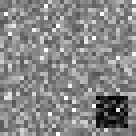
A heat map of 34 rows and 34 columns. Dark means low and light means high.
An odd patch, lower than its surroundings, sits in the bottom right. The bottom right is the ninth with the lowest average. Neither half mirrors the other. On average the colour sits 50% of the way up the scale.
